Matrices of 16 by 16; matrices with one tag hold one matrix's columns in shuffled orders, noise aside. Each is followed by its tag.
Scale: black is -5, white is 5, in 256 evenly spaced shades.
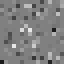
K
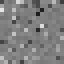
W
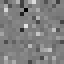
W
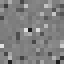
K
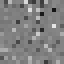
W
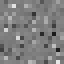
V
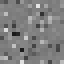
V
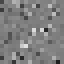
K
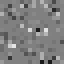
K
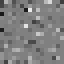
W
